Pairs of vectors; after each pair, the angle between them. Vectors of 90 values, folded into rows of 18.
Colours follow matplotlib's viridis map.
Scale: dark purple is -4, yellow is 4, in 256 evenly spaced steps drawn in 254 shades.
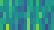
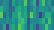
nearly opposite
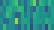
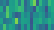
nearly parallel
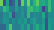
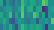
partly aligned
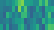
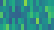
orthogonal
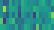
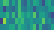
nearly opposite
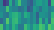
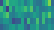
partly opposed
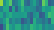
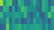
nearly parallel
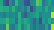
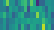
partly opposed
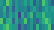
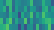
nearly parallel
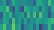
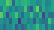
orthogonal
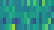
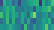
partly aligned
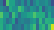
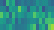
nearly parallel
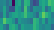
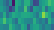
nearly parallel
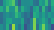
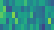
partly opposed
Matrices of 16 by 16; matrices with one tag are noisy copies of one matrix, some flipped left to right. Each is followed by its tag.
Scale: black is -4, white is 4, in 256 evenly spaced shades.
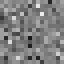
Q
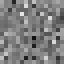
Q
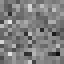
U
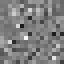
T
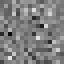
T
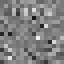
T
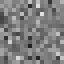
Q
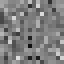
Q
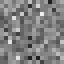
Q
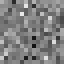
Q
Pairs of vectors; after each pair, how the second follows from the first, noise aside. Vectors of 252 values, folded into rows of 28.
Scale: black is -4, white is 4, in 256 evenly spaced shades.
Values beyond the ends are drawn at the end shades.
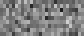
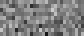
wrapped around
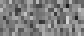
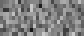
wrapped around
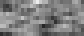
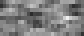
wrapped around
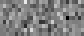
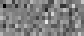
wrapped around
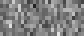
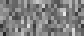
wrapped around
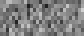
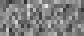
negated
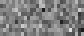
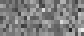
negated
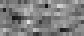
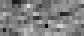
wrapped around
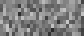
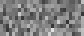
negated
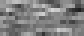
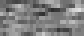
negated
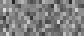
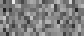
negated
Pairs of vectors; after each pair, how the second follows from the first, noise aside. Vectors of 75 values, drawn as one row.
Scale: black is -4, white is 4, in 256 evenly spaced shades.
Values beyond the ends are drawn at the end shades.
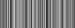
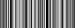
scaled up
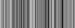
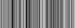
reversed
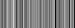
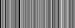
reversed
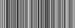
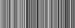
wrapped around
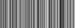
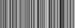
copied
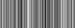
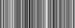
reversed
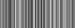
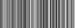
wrapped around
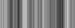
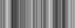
reversed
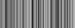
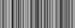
wrapped around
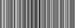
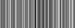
reversed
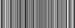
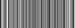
reversed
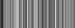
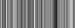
wrapped around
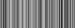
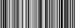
scaled up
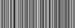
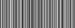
wrapped around
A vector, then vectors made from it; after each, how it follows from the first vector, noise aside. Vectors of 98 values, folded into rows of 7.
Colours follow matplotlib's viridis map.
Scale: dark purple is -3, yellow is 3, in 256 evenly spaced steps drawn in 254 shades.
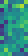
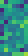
sign-scrambled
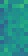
shrunk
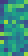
sign-scrambled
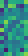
sign-scrambled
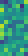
sign-scrambled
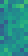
shrunk
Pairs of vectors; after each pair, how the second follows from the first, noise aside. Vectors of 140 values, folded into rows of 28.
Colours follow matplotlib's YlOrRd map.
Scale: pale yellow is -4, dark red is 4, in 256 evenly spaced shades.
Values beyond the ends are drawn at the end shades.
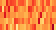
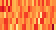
sign-scrambled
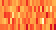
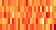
copied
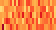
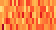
copied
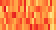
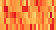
sign-scrambled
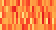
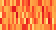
copied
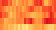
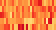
sign-scrambled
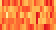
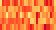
copied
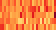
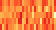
sign-scrambled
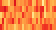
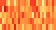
sign-scrambled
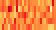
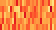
sign-scrambled
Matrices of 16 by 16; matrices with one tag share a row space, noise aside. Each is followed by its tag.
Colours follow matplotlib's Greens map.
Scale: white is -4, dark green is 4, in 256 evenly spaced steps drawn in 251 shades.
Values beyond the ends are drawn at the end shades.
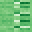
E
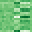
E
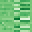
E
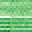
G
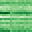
G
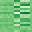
E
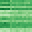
G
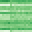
G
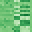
E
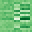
E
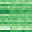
G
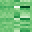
E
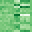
E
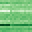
G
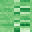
E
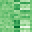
E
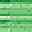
G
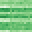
G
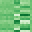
E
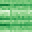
G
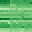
G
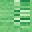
E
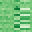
E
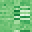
E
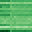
G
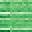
G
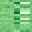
E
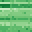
G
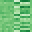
E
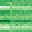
G
